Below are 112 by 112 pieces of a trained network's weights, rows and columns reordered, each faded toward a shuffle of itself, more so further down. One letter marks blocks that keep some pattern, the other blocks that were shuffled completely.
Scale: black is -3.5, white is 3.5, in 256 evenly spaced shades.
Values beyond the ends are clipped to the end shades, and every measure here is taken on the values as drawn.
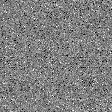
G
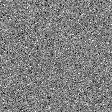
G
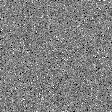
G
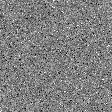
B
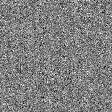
G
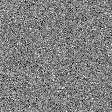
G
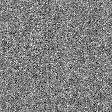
G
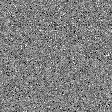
G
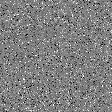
G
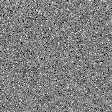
B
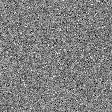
B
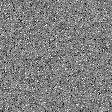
B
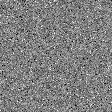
B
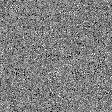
G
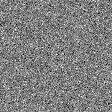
B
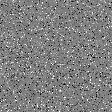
G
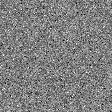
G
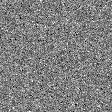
B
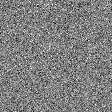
B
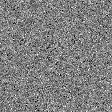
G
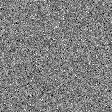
B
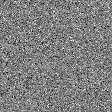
B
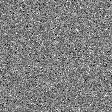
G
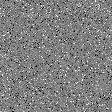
B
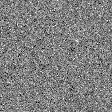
B
